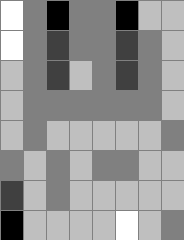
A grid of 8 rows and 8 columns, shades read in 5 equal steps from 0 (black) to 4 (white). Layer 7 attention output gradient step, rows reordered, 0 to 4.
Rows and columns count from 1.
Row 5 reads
3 2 3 3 3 3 3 2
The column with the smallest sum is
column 3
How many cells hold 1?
5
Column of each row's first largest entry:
1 1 1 1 1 2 2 6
